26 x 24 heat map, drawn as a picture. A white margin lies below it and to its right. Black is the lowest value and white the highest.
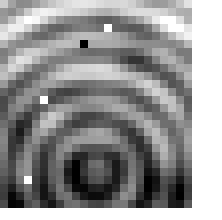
Histogram: bell-shaped. Lone odd cells: 4, 3 higher and 1 lower than their neighbours. Rings: centred on the bottom middle. Slope: up to the top.
